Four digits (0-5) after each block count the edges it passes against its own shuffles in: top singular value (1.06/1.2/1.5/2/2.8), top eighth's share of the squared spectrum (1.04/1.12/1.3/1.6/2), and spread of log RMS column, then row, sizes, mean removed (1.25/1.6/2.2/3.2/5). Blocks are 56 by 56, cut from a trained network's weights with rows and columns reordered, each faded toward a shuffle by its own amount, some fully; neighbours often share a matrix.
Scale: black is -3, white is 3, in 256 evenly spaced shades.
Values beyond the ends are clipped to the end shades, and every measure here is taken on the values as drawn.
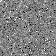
1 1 0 0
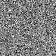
0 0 0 0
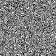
2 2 0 0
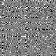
3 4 2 3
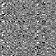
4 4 2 2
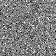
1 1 0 0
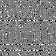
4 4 1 2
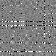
4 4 1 2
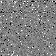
2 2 0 0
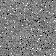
0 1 0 0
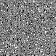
1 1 0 0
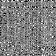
3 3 0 3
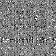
3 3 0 2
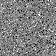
0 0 0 0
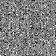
2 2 0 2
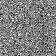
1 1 0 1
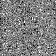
2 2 0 1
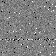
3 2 0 1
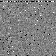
3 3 0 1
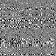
4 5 2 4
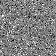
1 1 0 0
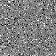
3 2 1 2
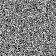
2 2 0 0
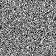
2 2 0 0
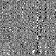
3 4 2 2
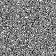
1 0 0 0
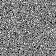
1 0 0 0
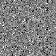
2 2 1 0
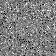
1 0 0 0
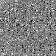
2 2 0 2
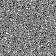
0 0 0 0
